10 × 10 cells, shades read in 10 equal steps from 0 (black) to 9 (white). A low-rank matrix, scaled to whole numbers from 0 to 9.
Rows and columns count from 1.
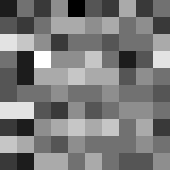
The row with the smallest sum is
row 1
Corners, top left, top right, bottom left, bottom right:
1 4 2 5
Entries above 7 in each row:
0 0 1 2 0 0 2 0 0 0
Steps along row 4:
down up down same up down down up up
